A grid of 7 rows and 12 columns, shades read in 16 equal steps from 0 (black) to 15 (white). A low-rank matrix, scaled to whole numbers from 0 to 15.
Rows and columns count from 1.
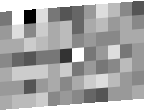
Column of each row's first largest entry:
2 2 3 7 2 9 4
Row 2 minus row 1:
2 -2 8 -1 3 6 0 1 -2 -2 2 3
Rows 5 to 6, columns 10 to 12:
8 11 9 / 11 9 8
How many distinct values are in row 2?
7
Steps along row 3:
same up down down up down up down same up same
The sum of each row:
99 117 117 96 119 113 108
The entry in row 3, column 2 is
10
